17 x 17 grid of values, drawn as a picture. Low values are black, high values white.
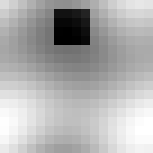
The values are skewed, with a long tail toward low values. Overall the values sit about 70% of the way up the scale. There are no regular stripes. The top middle is the roughest part. The top middle is the ninth with the lowest average. The bottom right is the ninth with the highest average. In the top middle lies a patch that is lower than the rest.
